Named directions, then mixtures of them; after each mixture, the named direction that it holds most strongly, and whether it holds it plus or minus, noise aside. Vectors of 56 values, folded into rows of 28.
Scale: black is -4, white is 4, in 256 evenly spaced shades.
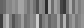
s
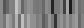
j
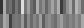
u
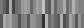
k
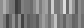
j, minus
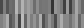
j, plus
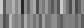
u, minus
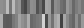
k, minus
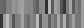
s, plus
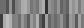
k, plus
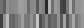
s, plus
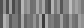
u, plus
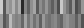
u, minus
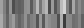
s, minus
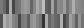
k, plus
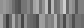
s, minus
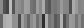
k, plus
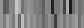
j, plus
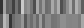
u, plus
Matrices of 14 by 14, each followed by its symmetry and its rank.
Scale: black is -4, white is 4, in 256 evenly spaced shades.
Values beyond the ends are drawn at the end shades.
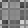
symmetric, rank one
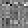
neither, rank three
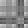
symmetric, rank one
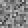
symmetric, full rank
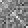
symmetric, full rank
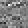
neither, rank three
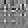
neither, rank three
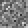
symmetric, full rank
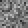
symmetric, full rank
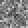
symmetric, full rank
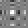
symmetric, rank one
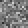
neither, full rank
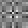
symmetric, rank one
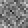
symmetric, full rank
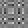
symmetric, rank one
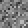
symmetric, full rank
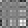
symmetric, rank one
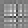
symmetric, rank one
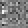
neither, rank three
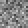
neither, full rank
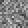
neither, full rank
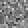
neither, full rank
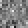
neither, rank three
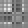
symmetric, rank one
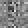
neither, rank three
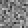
neither, full rank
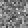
neither, full rank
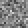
neither, full rank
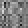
neither, rank three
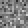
symmetric, full rank
